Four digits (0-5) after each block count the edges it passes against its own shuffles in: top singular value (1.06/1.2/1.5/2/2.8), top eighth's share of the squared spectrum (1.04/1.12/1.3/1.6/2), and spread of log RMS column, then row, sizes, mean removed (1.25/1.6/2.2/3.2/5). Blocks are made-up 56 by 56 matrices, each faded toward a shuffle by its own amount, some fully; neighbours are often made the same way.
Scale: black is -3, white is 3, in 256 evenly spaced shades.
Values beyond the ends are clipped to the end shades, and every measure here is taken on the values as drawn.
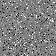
1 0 0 0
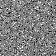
0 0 0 0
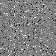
2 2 0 0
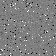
0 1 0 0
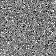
0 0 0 0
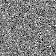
0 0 0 0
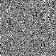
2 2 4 0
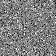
0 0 0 0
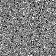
0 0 0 0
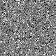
0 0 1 0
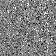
0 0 1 0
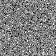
0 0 1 0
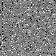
1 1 1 0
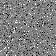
0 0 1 0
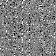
1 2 2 0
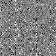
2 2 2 0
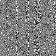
2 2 3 0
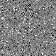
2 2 1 0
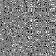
4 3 2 1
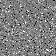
2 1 0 0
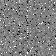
3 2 0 0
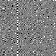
4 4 2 2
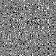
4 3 2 1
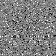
3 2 0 1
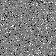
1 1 0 0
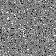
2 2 0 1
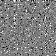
3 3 1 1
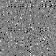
3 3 1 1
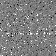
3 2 1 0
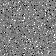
0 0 0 0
